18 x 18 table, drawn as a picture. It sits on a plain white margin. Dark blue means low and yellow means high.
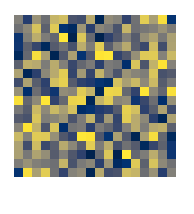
Symmetry: a half turn. Seam: none. Slope: none. Odd rows or columns: none.
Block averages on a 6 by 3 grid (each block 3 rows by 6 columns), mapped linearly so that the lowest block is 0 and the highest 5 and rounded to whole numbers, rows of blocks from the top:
4 0 4
1 3 5
2 2 5
5 2 2
5 3 1
4 0 4
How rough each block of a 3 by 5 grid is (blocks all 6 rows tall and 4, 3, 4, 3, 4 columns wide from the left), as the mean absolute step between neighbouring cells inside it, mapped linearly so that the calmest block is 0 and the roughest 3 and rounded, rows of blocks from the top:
02200 / 10301 / 00220
